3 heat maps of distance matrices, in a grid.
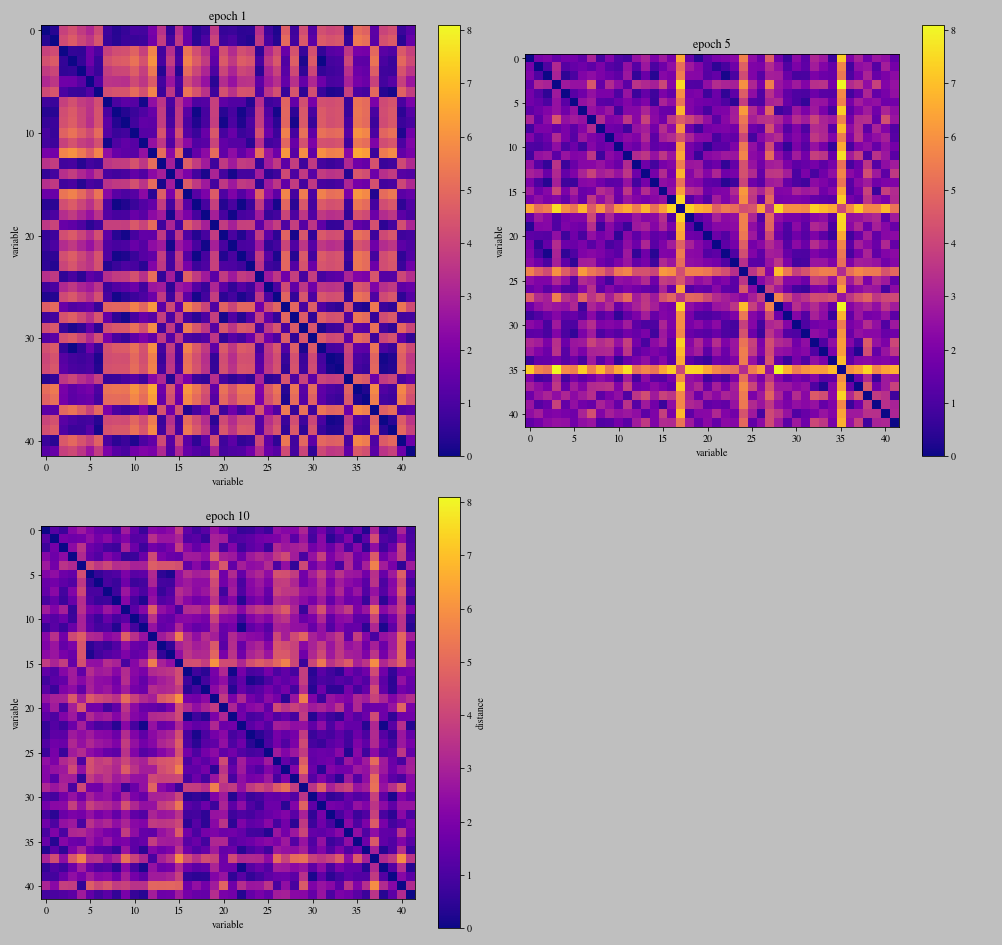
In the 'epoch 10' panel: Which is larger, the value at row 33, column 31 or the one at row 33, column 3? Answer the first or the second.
the second
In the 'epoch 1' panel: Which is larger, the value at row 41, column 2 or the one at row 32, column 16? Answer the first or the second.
the second
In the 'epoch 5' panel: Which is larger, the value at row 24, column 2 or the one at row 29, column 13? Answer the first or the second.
the first
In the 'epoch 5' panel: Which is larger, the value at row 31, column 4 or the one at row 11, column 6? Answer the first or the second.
the second
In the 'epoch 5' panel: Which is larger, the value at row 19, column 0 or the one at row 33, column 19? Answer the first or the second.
the second
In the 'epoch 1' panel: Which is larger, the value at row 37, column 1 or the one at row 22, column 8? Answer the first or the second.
the first
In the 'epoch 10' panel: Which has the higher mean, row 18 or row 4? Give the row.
4
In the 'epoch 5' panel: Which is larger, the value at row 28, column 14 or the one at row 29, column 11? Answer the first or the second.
the first
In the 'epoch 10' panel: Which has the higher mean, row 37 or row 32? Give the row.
37
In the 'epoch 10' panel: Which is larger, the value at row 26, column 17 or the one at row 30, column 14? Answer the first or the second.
the second
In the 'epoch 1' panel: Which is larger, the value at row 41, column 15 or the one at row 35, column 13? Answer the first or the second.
the first
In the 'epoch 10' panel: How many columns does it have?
42
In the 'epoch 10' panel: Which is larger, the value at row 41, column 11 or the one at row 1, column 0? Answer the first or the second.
the second
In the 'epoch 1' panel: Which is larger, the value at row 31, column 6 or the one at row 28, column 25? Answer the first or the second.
the second
